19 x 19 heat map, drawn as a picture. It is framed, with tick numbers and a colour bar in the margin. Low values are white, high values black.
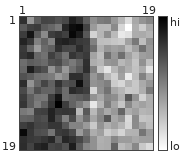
Seam: vertical, 50% of the way across, the left part higher. Average level on the scale: 50%. Calmest part: bottom left.
